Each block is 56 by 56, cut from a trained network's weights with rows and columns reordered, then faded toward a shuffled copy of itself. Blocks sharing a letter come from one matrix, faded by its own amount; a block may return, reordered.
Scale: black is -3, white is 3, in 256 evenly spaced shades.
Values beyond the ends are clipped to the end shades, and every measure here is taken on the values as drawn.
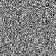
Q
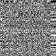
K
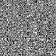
Q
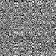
K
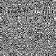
Q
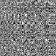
K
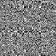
Q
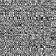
K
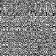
K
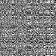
K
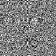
Q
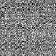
K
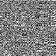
K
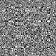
Q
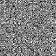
Q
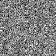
Q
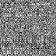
K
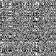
K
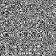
Q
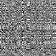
K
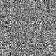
Q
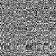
K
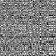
K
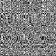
K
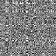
K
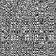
K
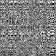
K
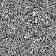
Q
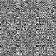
K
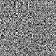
Q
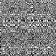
K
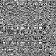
K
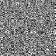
Q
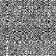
K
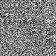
Q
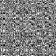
K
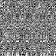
K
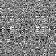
K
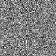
Q
